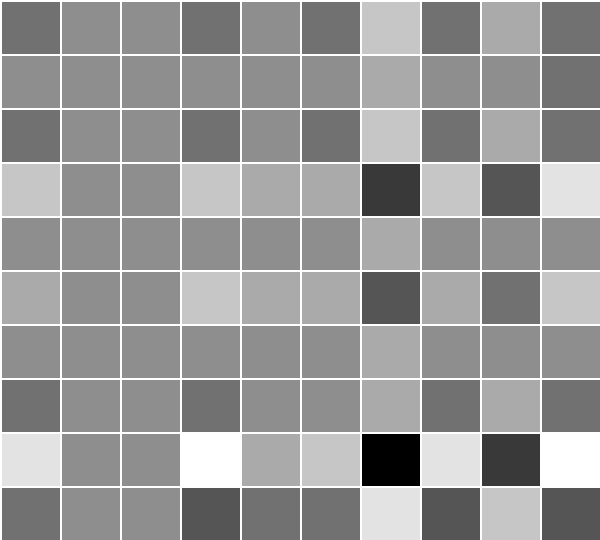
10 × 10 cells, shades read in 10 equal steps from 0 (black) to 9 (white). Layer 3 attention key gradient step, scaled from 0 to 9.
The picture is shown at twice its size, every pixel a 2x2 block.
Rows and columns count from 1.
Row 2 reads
5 5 5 5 5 5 6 5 5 4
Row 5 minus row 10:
1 0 0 2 1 1 -2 2 -2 2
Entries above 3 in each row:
10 10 10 8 10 9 10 10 8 7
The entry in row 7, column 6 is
5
